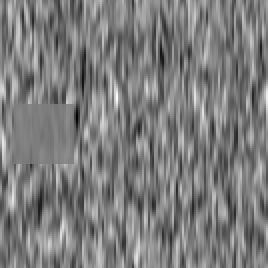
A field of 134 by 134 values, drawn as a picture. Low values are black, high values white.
Streaks run downward. On average the colour sits 50% of the way up the scale. In the middle left lies a patch that is calmer than the rest. The middle left is the calmest part.
